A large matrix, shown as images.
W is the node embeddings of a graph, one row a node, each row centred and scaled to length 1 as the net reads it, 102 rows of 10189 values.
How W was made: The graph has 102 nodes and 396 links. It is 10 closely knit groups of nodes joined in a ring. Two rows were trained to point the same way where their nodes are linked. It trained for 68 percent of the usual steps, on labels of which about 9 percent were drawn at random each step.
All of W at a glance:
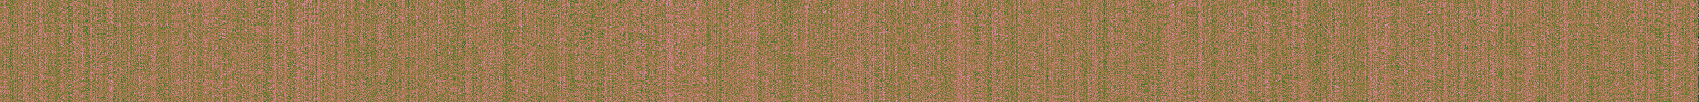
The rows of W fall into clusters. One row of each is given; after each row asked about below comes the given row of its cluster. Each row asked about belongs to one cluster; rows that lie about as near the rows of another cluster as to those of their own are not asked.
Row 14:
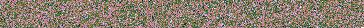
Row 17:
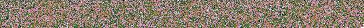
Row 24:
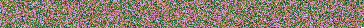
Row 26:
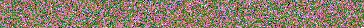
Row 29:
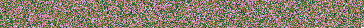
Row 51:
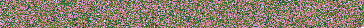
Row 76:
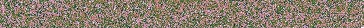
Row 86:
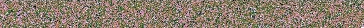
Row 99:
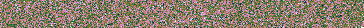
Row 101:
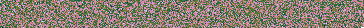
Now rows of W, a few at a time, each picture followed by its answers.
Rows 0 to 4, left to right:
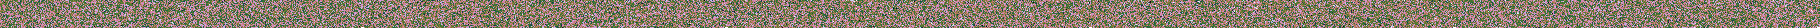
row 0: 101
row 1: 14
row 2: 101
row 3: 17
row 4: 17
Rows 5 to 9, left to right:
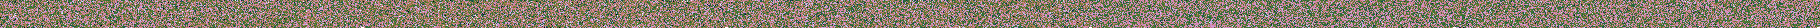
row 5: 17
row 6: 51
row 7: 14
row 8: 26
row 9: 29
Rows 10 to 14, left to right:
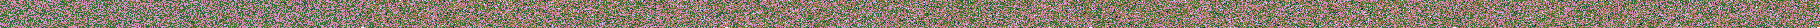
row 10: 51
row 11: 86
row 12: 86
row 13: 29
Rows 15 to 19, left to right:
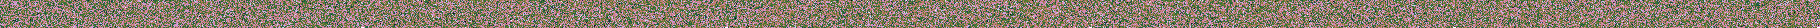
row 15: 51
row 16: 51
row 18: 101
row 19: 76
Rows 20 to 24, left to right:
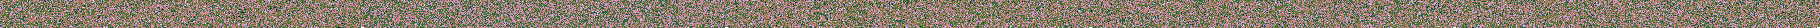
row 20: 29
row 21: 29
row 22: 14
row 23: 51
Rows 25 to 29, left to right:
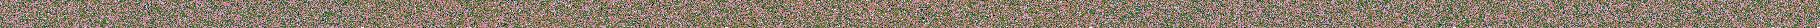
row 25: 24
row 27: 86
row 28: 99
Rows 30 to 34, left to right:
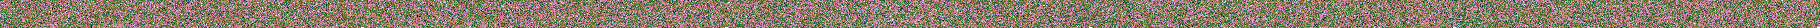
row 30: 26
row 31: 26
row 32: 99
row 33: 29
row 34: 29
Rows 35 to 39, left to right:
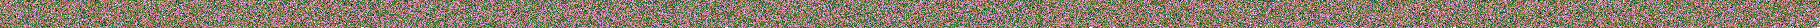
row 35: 24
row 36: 76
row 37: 29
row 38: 51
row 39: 24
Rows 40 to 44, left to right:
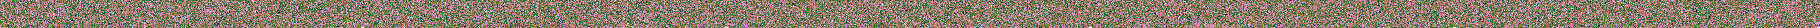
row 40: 76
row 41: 51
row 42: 51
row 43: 26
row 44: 86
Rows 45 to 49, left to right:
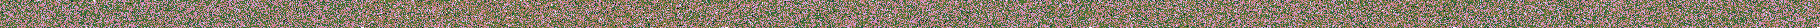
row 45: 101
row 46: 24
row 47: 99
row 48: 99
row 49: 17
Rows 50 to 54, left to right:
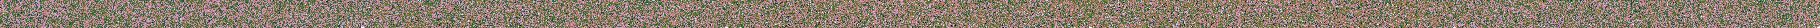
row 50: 76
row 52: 99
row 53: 99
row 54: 51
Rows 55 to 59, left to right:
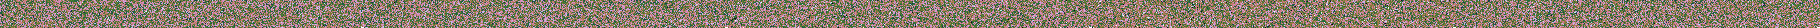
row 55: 101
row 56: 76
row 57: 17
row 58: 24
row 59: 101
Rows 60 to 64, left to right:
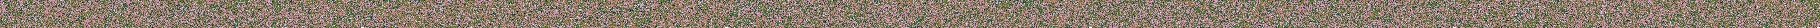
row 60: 76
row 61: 17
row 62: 29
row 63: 101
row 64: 99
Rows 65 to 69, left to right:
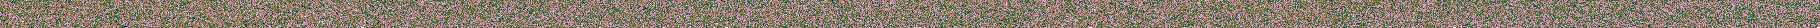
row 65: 17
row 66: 101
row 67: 17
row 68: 86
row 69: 101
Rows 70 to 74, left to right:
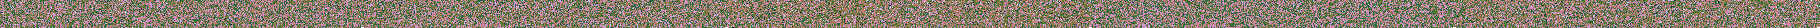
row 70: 76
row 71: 26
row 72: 99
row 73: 26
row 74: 29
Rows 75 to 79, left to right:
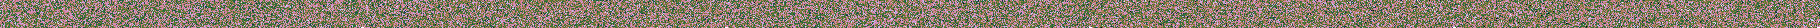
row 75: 86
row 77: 99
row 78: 99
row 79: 76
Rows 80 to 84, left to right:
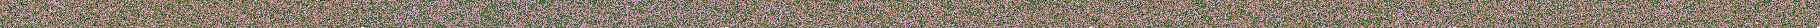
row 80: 14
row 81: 14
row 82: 51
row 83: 17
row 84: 76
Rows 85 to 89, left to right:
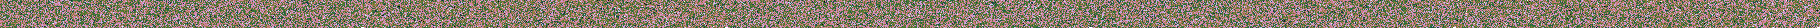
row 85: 101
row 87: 14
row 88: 29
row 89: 17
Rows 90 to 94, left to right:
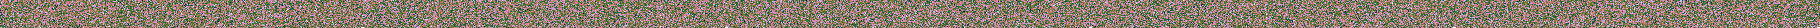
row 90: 14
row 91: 86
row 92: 76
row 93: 51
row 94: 99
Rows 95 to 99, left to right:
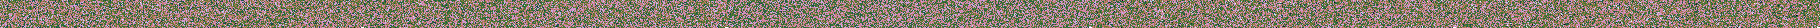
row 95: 17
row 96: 101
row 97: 29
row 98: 86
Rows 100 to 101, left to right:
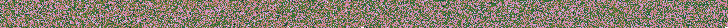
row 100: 76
